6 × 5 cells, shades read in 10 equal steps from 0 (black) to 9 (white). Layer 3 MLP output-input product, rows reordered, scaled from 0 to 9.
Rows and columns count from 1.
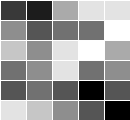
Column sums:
29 25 34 28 31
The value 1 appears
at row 1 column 2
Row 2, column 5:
9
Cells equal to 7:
2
